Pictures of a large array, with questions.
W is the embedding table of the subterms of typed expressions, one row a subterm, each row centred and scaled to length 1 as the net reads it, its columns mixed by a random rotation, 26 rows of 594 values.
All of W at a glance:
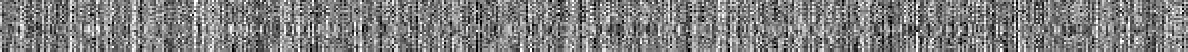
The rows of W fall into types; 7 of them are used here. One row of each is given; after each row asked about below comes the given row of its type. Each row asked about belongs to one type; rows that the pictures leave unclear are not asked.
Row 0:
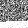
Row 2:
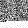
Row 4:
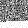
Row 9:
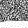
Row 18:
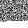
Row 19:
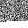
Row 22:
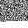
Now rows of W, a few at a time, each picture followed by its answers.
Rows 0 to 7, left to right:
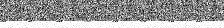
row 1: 9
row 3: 18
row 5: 18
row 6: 4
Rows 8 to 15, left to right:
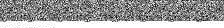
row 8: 18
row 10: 18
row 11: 2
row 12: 19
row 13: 0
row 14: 0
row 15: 0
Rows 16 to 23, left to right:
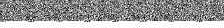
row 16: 22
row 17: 2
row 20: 2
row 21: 19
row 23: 4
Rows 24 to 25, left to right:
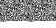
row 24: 22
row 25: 22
